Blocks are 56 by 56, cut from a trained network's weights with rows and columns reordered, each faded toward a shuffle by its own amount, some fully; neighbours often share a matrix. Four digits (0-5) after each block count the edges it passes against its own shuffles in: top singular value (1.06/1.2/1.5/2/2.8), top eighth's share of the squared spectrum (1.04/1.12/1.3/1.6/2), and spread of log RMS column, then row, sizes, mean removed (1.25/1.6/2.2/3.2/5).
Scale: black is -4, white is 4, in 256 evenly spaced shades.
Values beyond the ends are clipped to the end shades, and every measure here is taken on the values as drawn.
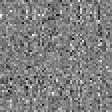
3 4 2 2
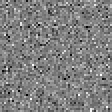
3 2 0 1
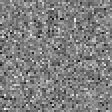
2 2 0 0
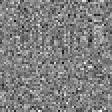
3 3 1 2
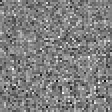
3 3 1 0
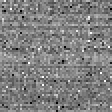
3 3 1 1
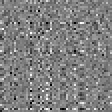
4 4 2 3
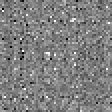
2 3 1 2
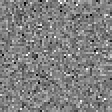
2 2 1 0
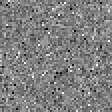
0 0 0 0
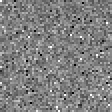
0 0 0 0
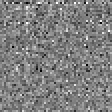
3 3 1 2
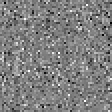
3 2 1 1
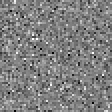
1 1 0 0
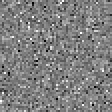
1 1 0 0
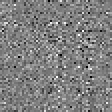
3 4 2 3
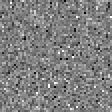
2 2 0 0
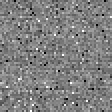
1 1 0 0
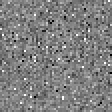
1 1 0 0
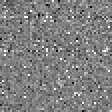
2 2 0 1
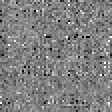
2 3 1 2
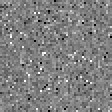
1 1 0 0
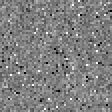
0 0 0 0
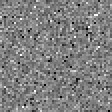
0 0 0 0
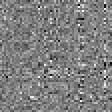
3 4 2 2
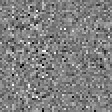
3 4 2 2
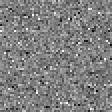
0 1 0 0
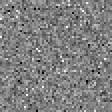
0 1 0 0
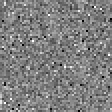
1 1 0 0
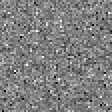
0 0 0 0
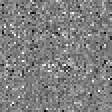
2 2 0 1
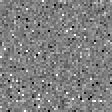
0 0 0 0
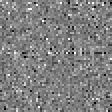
2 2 0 1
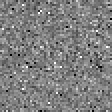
1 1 0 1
